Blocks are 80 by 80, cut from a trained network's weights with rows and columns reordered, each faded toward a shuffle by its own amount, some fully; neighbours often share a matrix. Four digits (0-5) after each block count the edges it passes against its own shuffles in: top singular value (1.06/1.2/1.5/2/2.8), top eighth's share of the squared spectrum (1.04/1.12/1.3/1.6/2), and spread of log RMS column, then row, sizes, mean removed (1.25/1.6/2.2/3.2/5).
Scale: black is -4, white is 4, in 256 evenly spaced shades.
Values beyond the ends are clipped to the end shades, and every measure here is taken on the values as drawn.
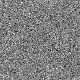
1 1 0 0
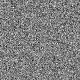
2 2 0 1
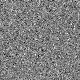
0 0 0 0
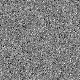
0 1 0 0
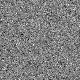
0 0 0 0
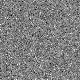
0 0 0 0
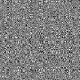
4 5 3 2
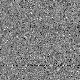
3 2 1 1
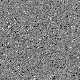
2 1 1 0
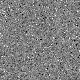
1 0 0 0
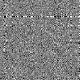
4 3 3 2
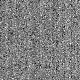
2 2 0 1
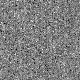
1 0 0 0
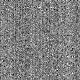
3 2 0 2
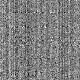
4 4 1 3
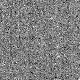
1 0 0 0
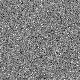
0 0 0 0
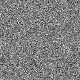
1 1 0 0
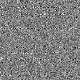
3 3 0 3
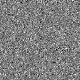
2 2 0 2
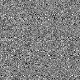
3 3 0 3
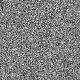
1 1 0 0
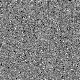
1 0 0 0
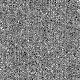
2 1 0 1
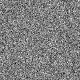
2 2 0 0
